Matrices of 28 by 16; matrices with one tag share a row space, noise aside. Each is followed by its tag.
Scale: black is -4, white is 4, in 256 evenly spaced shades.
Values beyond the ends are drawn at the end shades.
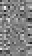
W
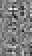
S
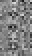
S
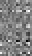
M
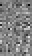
M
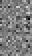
M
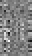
W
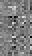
S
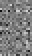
M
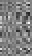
M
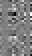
S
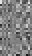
M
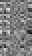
W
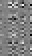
S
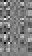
W
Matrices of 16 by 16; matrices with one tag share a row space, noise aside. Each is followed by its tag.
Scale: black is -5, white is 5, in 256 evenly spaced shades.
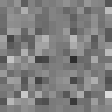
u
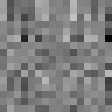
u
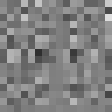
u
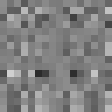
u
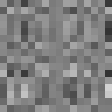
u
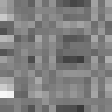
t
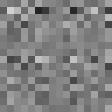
u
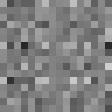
u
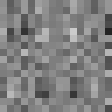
u
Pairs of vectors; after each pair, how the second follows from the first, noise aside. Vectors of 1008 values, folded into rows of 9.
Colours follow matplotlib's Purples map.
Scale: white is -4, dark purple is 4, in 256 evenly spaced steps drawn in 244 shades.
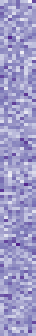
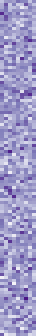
reversed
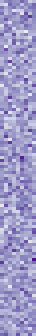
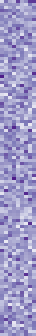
reversed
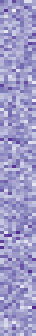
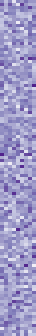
wrapped around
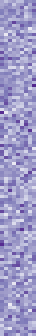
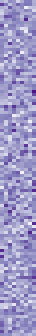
reversed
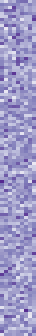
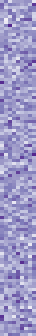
reversed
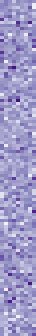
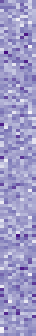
reversed
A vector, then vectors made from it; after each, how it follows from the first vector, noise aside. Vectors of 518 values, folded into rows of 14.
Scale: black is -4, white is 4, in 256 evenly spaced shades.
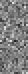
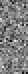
negated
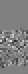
partly zeroed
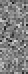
negated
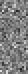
wrapped around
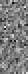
sign-scrambled
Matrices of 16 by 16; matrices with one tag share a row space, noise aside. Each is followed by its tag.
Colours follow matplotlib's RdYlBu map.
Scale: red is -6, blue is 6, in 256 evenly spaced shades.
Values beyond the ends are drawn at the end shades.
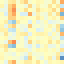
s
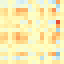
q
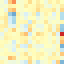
s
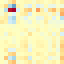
s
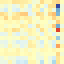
q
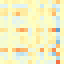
q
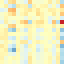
s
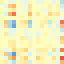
s
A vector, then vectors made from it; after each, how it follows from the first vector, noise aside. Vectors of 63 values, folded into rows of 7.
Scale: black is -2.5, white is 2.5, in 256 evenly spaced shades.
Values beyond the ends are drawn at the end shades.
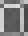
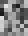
sign-scrambled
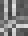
wrapped around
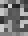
sign-scrambled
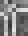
wrapped around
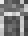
wrapped around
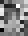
sign-scrambled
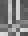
wrapped around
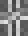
wrapped around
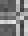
wrapped around
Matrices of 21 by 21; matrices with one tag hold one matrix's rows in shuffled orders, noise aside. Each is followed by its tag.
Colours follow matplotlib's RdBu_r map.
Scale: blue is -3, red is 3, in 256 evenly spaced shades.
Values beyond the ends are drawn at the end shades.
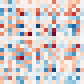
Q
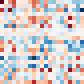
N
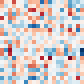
N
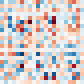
Q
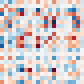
Q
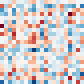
N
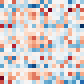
N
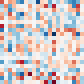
Q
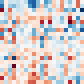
N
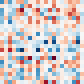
Q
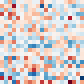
N
